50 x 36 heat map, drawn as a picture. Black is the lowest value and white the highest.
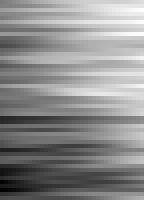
The grain runs across in streaks. The field climbs toward the top right. There are no lone odd cells. The ninth with the highest average is the top right. The ninth with the lowest average is the bottom left.
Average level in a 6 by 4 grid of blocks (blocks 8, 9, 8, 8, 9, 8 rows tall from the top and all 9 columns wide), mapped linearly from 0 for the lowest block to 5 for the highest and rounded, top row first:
3445 / 2344 / 2345 / 1234 / 1123 / 0112
